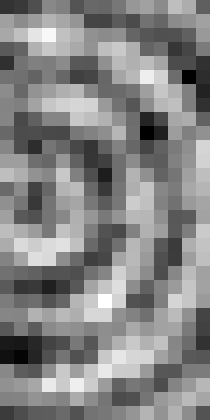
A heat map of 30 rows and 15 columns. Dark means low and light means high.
There is no overall slope. The ninth with the highest average is the bottom middle. The field is mottled with small blotches. Rings spread out from the middle left. Overall the values sit about 50% of the way up the scale. The ninth with the lowest average is the bottom left.
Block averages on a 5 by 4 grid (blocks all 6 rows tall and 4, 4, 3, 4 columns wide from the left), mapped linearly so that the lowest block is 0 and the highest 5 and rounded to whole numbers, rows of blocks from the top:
3 2 4 1 / 2 3 1 3 / 4 3 5 3 / 2 4 4 4 / 0 4 5 3
